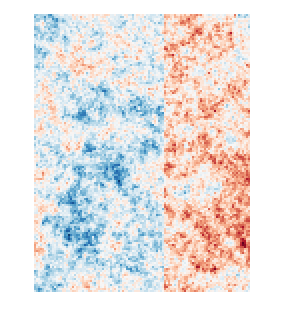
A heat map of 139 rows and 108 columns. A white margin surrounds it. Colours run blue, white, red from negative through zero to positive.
The bottom right is the ninth with the highest average. A vertical seam about 60% of the way across splits the table, and the right part is higher. No regular stripes run through it. Overall the values sit about 50% of the way up the scale. The texture is blotchy.
